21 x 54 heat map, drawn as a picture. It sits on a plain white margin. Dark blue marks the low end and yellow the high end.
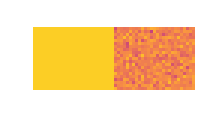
It is made of 1 by 2 panels. Panel 1,1: very high, flat. Panel 1,2: high, fine-grained.
